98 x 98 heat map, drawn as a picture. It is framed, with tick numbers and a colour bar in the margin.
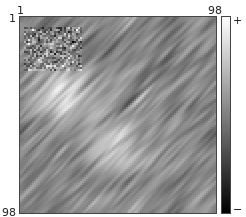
Odd patch: rougher, in the top left. Mirror symmetry: none. Roughest part: top left. Bumps: two.
